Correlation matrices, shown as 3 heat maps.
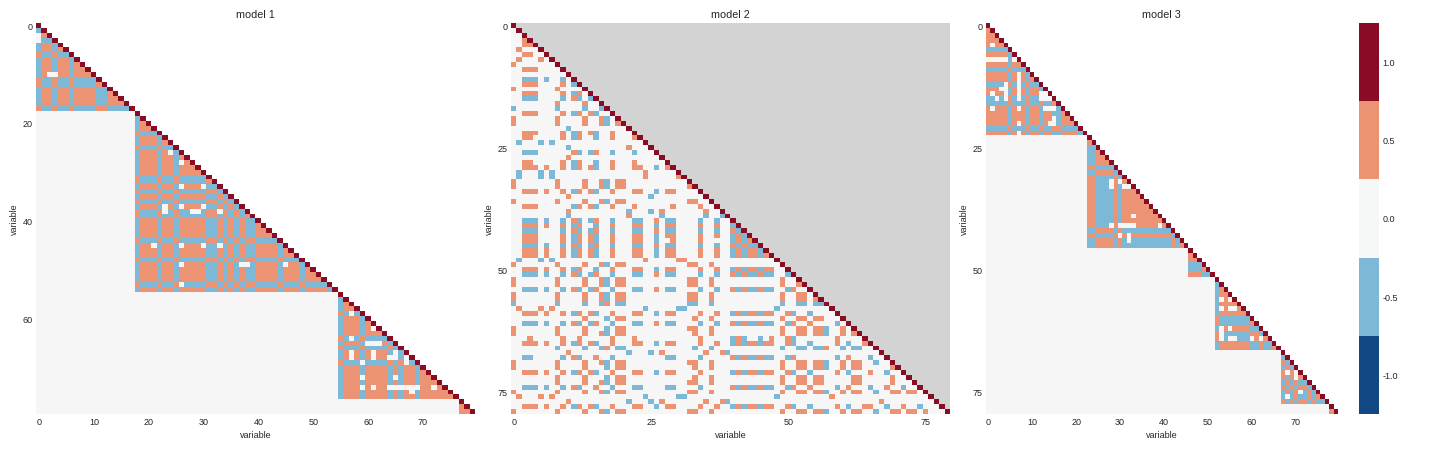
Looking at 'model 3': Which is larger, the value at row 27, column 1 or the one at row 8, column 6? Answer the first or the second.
the second
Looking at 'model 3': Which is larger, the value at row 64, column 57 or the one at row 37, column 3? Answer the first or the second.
the second
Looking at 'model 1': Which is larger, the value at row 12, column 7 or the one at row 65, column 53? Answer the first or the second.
the second
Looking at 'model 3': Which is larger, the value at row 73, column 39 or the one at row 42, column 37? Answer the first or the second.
the first
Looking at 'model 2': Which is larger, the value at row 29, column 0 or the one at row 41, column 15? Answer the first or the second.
the first
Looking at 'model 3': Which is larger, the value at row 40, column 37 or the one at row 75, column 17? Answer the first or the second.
the first
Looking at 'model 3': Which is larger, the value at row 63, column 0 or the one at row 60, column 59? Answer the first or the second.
the first
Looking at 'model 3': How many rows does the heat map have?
80
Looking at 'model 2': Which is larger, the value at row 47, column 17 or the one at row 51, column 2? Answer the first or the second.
the first
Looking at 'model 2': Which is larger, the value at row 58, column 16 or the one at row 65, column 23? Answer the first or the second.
the second
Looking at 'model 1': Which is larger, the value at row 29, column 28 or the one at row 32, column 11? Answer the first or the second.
the first
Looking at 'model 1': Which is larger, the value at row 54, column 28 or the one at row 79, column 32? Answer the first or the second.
the first
